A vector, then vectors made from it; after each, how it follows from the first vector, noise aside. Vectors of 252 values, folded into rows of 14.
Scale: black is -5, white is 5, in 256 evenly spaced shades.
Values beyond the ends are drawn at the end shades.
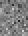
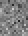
copied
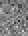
copied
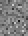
sign-scrambled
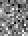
scaled up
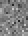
copied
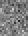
copied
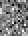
scaled up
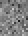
copied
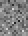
copied
